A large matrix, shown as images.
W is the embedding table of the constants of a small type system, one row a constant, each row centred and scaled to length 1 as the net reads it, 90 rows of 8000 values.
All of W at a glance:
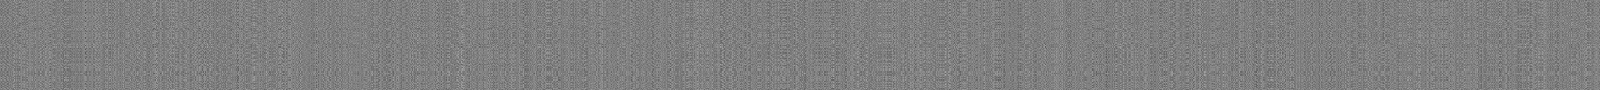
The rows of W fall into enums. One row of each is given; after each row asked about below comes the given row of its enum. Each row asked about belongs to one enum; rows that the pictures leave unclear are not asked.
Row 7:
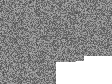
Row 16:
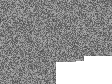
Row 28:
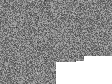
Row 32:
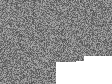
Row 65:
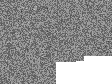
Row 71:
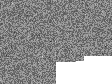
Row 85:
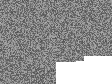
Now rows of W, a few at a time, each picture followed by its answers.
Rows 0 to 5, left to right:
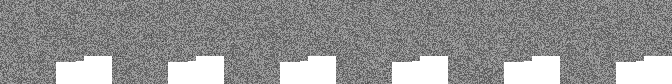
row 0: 7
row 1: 71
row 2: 65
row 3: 32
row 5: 65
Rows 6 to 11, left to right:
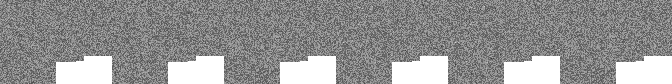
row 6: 32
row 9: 65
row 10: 65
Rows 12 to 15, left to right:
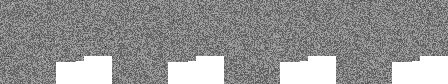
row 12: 71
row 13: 65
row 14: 85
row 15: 32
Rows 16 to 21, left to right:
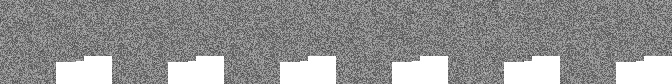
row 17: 65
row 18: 65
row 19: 7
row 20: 28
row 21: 65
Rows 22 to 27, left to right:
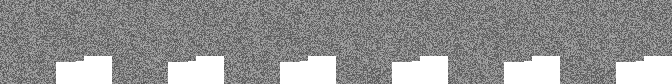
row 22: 7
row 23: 32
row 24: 7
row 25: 85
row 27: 85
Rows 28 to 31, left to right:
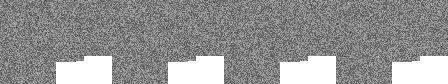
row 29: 16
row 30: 65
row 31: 71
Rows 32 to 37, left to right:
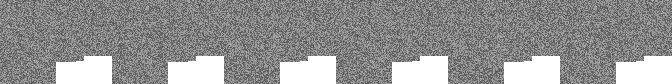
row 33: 65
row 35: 32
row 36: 85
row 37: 65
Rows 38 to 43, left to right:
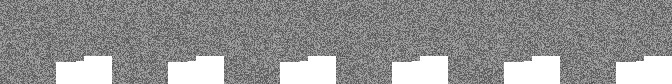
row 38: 65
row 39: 7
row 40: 85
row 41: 71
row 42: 85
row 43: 32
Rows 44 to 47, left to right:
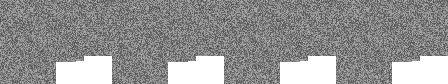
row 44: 16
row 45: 65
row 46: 16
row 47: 16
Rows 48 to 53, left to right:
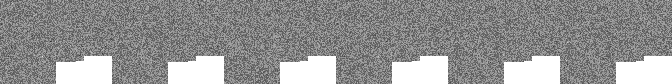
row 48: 71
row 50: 85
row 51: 71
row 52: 65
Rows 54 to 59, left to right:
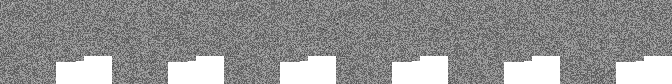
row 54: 71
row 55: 7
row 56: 71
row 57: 71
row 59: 85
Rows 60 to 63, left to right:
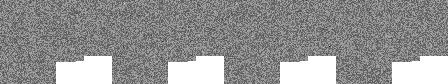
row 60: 7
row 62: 71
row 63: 85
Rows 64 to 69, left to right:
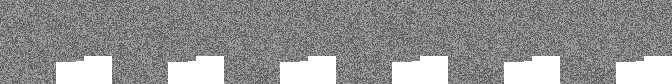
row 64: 16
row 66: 85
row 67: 7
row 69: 85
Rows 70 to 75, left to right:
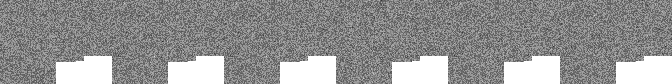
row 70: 85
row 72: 71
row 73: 28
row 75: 71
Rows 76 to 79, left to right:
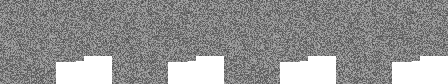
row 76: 85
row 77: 7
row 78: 85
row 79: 7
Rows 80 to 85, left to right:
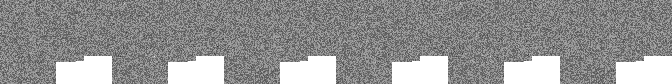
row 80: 7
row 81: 71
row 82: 85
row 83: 65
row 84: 71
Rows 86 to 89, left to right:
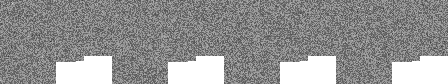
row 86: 71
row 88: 7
